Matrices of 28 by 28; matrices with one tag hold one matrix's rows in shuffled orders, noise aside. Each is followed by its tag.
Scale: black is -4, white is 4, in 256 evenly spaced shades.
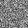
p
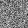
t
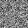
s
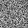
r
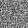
p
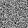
s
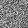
r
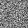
r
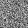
t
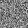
s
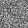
p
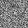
p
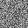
t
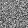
s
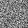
r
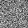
r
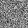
p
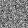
s
